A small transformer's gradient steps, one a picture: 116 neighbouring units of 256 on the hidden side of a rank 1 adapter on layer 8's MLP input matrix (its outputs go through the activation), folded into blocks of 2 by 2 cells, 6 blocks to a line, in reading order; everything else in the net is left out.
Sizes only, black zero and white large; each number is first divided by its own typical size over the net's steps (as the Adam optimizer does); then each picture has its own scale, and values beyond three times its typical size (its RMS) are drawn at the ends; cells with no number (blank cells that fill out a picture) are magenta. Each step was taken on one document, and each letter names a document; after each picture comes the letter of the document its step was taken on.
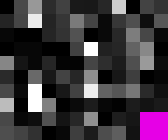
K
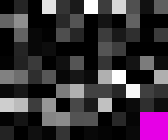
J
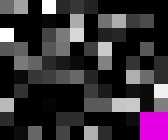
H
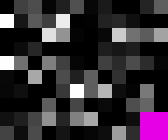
K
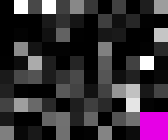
J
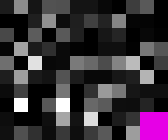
H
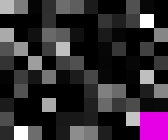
H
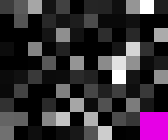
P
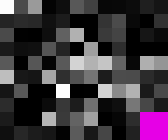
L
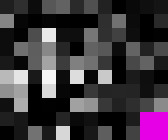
H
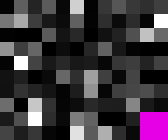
K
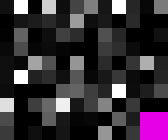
J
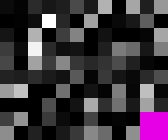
P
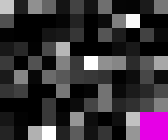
L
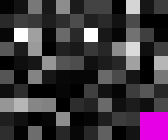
P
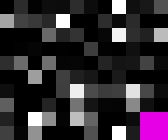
K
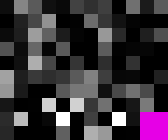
P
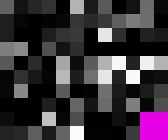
L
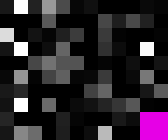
H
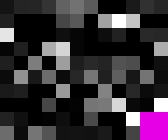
L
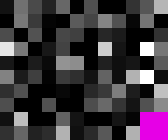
H
